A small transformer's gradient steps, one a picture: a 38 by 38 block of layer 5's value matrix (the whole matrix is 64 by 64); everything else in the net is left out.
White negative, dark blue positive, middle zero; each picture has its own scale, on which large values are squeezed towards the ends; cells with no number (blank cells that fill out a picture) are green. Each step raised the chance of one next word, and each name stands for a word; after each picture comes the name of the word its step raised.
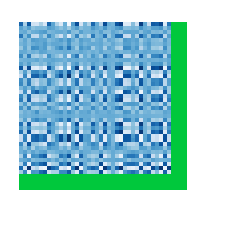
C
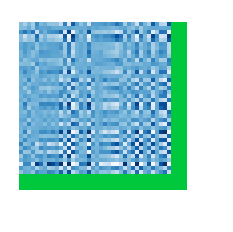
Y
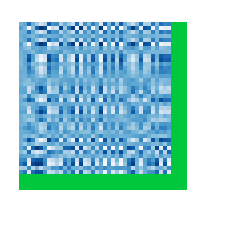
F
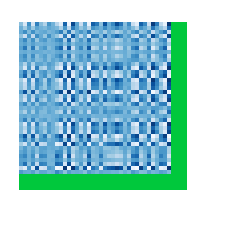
C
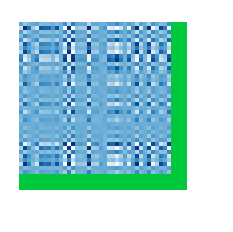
F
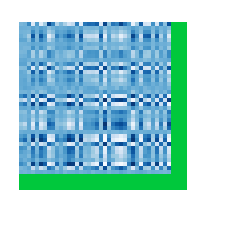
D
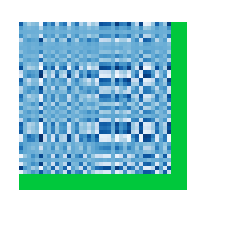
C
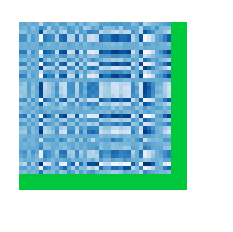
Y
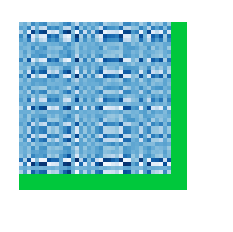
Y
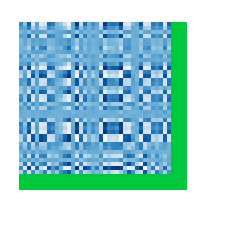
C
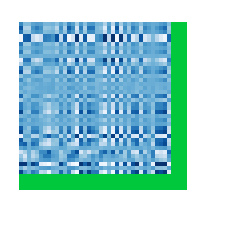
Y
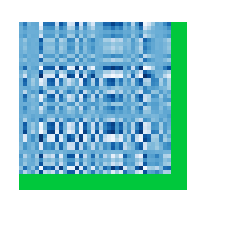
C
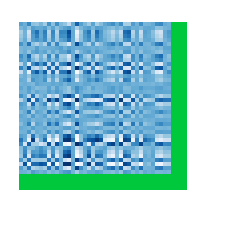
D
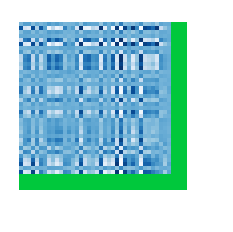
F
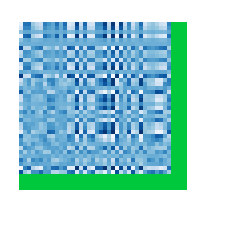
C
